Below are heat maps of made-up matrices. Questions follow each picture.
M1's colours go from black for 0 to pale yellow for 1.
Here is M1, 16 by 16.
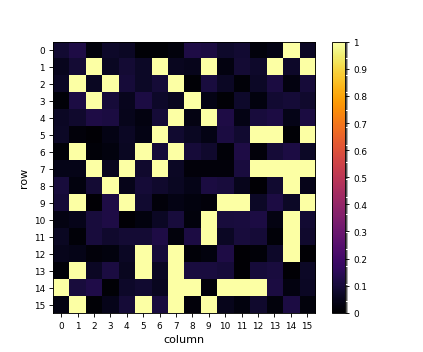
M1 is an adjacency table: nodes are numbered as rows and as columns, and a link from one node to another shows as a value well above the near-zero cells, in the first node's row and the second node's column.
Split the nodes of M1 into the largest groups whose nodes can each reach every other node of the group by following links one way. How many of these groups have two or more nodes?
1
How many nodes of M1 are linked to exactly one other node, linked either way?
1
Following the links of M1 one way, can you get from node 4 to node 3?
yes
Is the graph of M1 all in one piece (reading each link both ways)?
yes
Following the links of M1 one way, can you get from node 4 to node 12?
yes
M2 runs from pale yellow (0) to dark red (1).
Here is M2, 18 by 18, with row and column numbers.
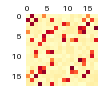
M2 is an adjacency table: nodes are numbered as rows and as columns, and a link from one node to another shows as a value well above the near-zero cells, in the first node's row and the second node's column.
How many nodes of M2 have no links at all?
1
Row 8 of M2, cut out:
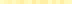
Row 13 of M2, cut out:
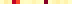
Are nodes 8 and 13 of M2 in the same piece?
no
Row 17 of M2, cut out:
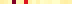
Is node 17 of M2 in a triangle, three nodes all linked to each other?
no
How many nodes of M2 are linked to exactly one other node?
1
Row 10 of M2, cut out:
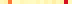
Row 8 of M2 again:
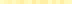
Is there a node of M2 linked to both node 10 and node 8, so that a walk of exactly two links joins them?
no
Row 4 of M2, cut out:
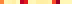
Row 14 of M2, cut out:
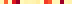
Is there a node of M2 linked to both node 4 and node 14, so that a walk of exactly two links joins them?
no
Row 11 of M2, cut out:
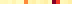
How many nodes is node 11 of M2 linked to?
3
